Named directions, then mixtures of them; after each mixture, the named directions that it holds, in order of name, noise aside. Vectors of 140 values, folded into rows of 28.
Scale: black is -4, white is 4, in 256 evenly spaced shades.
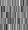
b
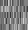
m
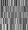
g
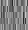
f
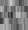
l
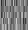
f, g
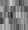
l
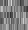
l, m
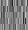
f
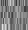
g, l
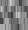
l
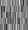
b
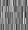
f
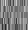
g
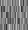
b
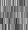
g, l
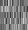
m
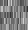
l, m
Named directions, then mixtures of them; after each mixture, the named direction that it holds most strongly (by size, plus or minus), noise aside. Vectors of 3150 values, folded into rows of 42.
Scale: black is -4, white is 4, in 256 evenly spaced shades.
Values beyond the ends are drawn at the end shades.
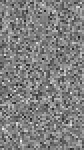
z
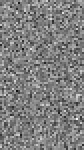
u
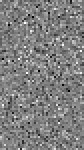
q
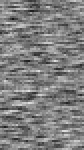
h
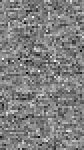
q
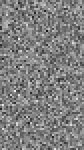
z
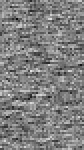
h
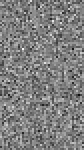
u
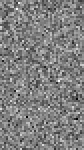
u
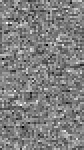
q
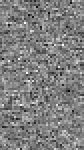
q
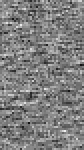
h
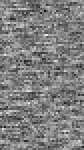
h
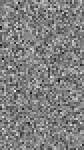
u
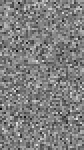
u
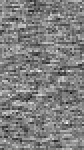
h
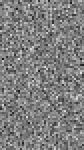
u
